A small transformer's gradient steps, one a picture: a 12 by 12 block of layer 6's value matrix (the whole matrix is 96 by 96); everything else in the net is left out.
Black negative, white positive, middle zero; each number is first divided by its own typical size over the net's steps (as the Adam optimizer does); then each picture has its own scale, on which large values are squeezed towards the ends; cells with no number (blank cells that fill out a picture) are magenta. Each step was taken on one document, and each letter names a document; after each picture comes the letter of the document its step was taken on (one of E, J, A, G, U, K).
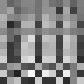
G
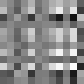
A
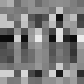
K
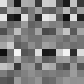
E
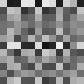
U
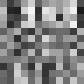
U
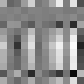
A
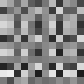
K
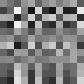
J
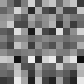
J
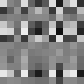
K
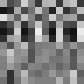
K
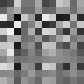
E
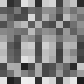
U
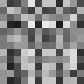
U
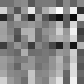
A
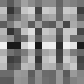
G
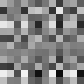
K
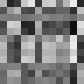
U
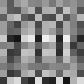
G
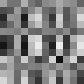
K
